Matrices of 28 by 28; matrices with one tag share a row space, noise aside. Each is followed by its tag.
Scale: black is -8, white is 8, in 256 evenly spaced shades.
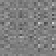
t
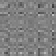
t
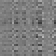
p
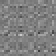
t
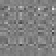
t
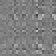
p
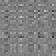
t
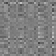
t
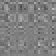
t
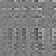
p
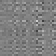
p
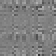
p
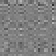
t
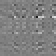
p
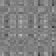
t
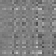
p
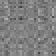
t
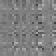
p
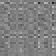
t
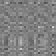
t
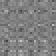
t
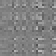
p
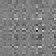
p
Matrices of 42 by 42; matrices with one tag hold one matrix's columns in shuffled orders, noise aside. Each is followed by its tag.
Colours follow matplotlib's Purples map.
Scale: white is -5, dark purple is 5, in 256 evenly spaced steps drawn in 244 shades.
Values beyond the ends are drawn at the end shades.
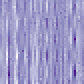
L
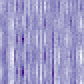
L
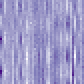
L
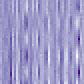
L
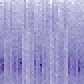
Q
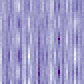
L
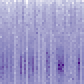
Q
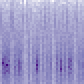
Q
